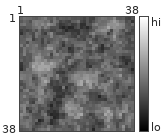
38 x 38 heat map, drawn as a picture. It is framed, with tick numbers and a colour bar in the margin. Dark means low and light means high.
The values follow a bell shape. The field is mottled with small blotches. Neither half mirrors the other. The middle left is the ninth with the highest average. There is no overall slope. There is no seam.
